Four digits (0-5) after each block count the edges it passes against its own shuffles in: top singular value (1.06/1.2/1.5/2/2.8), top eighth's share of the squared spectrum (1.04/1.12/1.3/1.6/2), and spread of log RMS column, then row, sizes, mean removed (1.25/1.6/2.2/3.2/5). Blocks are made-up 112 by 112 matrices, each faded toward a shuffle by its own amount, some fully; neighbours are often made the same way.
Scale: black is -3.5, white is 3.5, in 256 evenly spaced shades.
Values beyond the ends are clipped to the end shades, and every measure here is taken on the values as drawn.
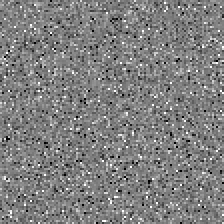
2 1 0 0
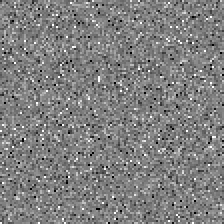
2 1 0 0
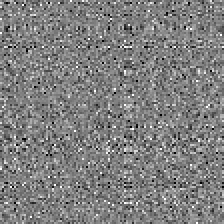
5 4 2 3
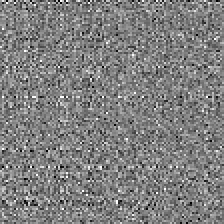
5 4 3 3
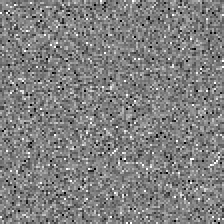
0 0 0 0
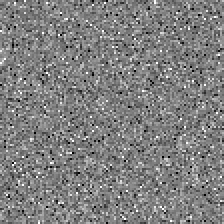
0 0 0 0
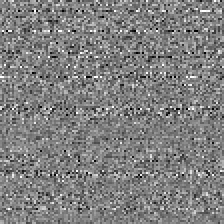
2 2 0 4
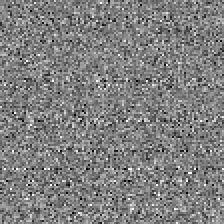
1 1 0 3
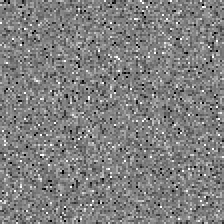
0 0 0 0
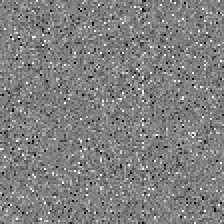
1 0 0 0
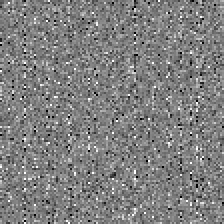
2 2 3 0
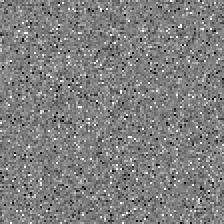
0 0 0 0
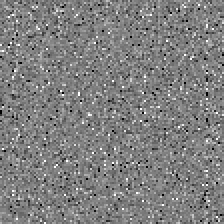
1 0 1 0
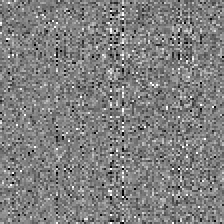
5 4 3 2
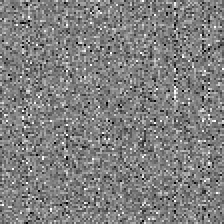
1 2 3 0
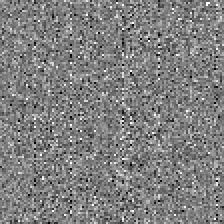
1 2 3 0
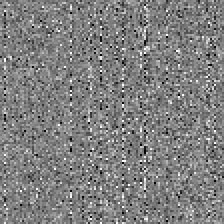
2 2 3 0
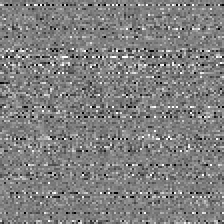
2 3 0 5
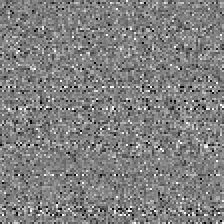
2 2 0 3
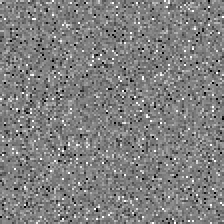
2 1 0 0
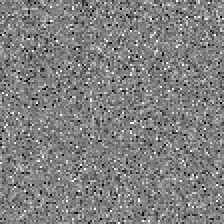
2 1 0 0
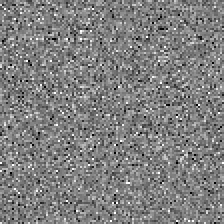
3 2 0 1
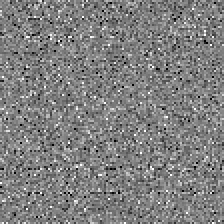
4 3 1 2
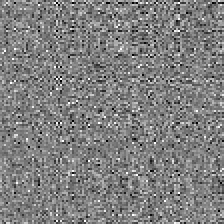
4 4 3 3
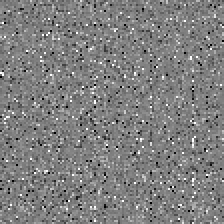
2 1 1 1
